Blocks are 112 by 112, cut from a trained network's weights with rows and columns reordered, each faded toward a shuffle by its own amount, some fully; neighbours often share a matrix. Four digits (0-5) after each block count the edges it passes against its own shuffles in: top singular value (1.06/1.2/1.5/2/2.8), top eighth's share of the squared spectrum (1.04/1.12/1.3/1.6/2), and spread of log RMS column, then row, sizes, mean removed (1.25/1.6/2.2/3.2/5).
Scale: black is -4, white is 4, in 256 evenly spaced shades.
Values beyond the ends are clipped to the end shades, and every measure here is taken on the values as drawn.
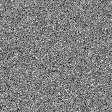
0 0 0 0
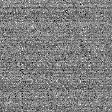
3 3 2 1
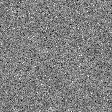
0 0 0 0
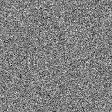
3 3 0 1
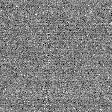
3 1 1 0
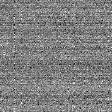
4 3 3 1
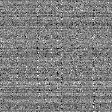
4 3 3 1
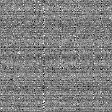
4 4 3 2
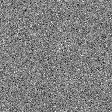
0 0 0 0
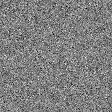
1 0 0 0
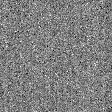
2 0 0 0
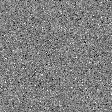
0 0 0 0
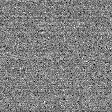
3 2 1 0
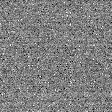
2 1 1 0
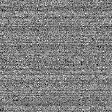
4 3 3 1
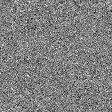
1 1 0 0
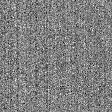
3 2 0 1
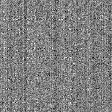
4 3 1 3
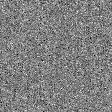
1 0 0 0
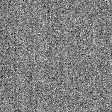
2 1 0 0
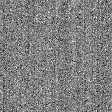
2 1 0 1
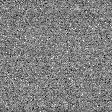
2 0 0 0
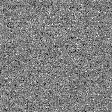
1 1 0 0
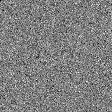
1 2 1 0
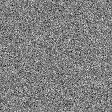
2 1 0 0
